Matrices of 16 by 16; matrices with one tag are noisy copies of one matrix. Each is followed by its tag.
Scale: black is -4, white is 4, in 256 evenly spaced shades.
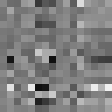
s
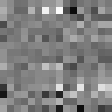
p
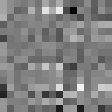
p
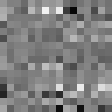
p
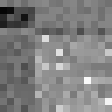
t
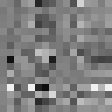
s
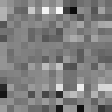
p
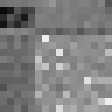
t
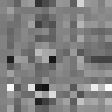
s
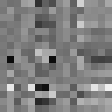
s
